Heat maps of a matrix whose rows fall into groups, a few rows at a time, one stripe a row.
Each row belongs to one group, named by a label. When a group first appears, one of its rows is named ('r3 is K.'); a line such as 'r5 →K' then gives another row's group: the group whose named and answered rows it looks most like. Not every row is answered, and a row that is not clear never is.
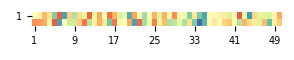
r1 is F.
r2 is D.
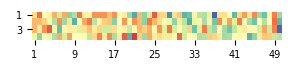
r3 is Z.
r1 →D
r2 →F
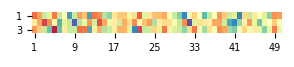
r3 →D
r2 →Z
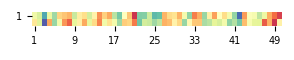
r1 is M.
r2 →M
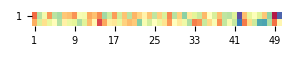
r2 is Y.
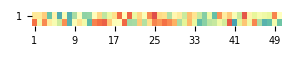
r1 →D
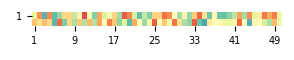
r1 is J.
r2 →F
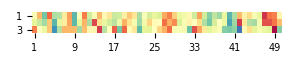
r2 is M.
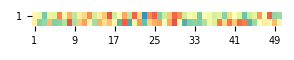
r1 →F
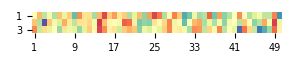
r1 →F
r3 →Y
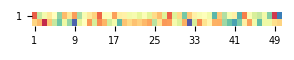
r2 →Z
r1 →Y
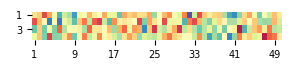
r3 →F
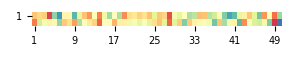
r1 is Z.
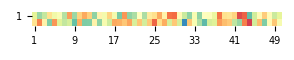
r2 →D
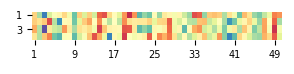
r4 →Z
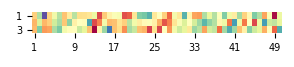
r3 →Z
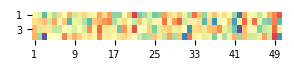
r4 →Y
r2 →D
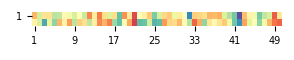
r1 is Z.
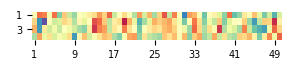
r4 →M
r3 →Y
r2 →Y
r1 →D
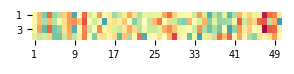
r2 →J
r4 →F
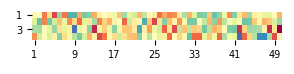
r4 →Y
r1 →D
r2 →F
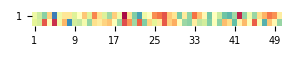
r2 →D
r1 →J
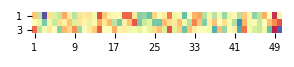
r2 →M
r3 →Y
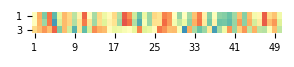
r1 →J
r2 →J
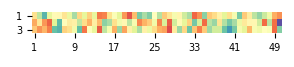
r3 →J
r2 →Z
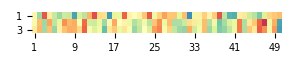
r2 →J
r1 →Z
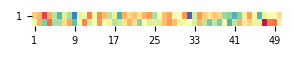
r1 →Z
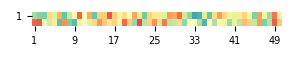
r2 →D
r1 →F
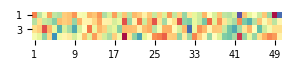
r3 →Z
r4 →J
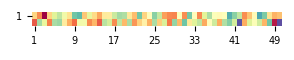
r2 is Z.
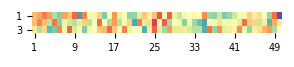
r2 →D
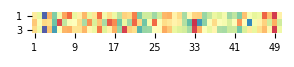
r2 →F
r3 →J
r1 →M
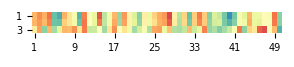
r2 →J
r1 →J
